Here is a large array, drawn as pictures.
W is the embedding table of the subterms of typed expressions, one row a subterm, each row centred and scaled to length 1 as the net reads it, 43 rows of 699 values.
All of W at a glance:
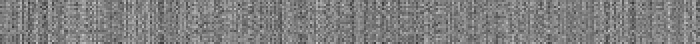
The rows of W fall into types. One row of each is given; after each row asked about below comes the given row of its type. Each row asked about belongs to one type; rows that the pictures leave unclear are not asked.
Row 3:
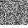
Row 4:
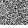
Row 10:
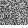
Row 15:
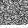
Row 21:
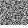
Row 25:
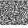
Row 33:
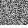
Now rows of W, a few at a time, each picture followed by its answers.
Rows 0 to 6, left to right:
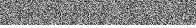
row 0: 33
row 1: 3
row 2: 3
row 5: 33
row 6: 4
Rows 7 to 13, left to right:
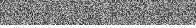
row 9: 33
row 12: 15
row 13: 3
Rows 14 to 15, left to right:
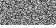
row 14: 21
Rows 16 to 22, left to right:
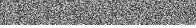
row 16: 33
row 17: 33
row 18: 15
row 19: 10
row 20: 3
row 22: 21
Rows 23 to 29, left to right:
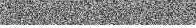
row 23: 21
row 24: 10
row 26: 15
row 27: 10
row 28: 21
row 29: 3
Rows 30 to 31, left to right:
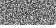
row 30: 21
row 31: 25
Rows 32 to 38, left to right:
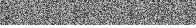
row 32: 10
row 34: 33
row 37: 4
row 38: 15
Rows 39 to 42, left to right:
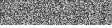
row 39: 3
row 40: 21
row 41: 15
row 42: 3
